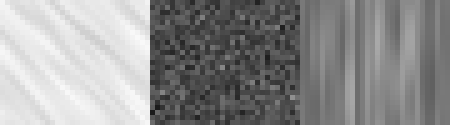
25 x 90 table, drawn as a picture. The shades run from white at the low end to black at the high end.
The table splits into one row of 3 panels. Panel 1,1: very low, slanting down to the right, faint in contrast. Panel 1,2: high, fine-grained. Panel 1,3: middling, streaked downward.
